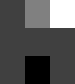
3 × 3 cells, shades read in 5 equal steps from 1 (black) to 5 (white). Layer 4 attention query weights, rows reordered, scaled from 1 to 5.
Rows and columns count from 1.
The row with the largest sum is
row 1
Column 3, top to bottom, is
5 2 2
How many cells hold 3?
1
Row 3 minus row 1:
0 -2 -3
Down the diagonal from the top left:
2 2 2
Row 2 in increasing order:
2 2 2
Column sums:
6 6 9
